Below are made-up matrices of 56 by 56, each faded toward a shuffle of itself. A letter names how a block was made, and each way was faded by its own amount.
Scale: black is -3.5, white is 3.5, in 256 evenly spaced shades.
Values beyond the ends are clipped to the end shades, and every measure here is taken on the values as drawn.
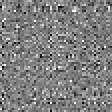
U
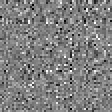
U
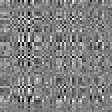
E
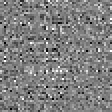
U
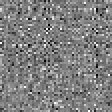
U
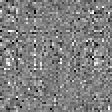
U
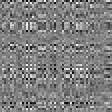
E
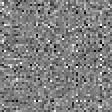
U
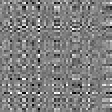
E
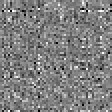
U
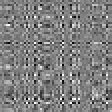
E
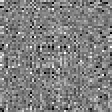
U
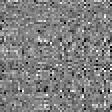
U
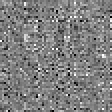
U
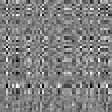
E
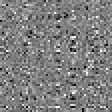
U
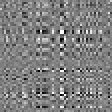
E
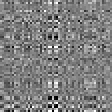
E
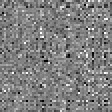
U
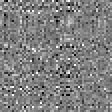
U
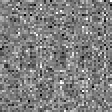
U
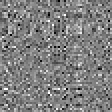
U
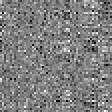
U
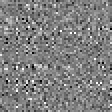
U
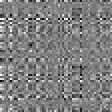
E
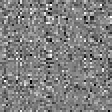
U
